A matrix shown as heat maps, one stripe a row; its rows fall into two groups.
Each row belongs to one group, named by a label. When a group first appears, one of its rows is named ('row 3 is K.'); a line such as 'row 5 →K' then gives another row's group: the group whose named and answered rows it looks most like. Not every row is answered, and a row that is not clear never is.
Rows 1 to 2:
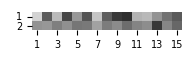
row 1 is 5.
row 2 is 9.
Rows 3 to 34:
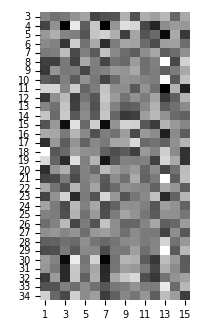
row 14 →5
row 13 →5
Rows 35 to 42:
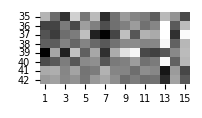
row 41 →9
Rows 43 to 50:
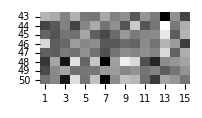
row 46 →5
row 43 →9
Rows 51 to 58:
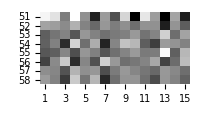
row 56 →5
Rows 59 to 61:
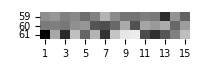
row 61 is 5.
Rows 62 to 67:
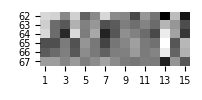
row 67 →9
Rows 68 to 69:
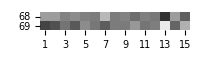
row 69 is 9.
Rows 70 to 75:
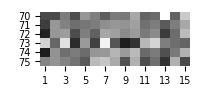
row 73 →5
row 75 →9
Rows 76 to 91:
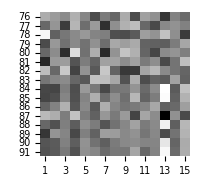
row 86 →5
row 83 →9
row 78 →5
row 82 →5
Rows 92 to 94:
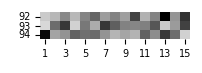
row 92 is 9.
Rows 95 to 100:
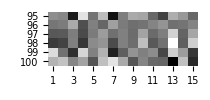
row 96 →5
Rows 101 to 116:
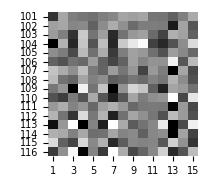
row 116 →5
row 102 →9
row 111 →9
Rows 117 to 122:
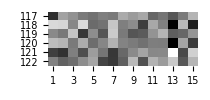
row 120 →9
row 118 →9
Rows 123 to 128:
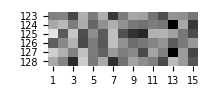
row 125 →5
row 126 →5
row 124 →9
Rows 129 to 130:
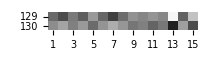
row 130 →9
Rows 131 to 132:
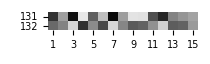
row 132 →5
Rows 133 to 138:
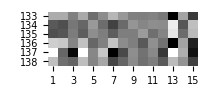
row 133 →9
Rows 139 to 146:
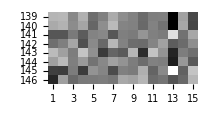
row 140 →9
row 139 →9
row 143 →9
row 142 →5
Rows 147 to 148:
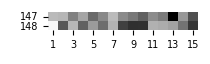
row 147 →9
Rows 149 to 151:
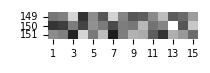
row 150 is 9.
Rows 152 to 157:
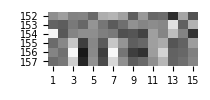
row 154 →5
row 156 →5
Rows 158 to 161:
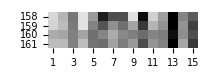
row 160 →9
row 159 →9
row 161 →9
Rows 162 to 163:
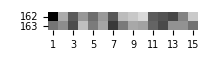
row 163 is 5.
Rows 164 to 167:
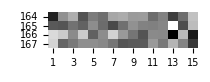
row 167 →5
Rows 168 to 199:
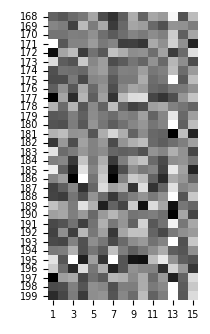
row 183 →5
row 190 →9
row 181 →9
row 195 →5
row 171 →5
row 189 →9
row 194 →5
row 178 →5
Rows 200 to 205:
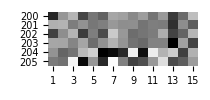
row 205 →5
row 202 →5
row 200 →5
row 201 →9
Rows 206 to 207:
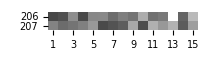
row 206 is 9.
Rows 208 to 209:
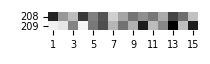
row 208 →5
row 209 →9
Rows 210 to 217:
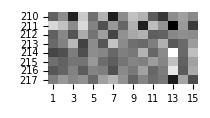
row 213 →5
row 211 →9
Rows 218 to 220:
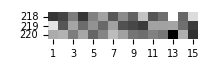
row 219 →5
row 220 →9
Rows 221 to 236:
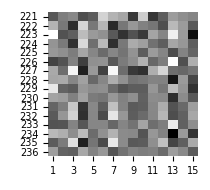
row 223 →5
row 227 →5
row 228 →9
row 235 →5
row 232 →5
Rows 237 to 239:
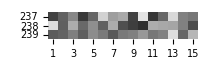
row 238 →5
